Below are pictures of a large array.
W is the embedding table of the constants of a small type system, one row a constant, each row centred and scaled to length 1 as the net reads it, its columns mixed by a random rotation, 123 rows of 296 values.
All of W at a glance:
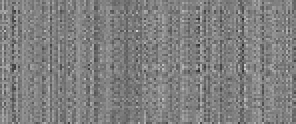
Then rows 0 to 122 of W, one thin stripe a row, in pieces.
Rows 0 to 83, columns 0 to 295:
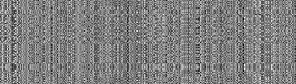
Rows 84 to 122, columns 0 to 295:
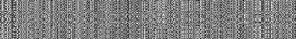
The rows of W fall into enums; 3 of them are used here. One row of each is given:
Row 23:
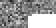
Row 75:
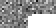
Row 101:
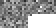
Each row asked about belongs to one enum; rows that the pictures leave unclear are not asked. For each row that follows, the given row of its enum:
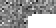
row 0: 75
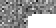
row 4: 75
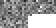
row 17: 101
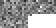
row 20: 101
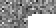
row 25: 75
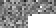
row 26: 101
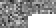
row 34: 23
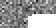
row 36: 75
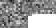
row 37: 23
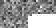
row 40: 101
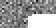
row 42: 75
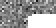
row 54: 75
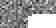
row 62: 75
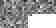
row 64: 101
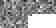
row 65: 101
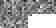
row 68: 101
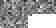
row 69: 101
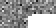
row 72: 75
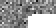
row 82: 75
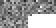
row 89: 101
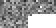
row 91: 101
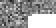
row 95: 23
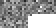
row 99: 101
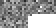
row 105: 101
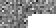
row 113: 75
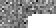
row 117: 75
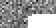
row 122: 75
